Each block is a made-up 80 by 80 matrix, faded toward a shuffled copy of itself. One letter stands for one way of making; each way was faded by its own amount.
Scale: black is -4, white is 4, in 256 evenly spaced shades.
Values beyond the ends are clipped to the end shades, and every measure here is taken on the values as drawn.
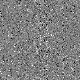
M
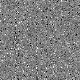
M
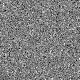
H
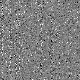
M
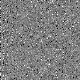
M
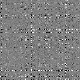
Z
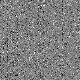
M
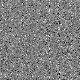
M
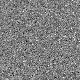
H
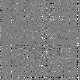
Z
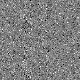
M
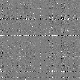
Z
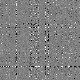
Z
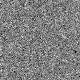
H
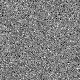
H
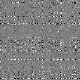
Z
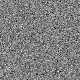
H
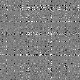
Z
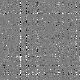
Z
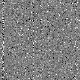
M
